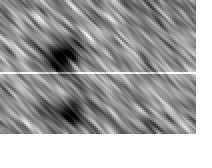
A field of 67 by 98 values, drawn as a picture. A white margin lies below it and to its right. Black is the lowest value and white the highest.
Average level on the scale: 50%. Mirror symmetry: none. Slope: none. Dips: two. Odd lines: row 37.
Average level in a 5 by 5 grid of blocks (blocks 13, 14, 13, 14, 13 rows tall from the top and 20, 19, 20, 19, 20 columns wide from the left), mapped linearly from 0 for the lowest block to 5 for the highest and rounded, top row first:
44433 | 41444 | 50545 | 43344 | 40334
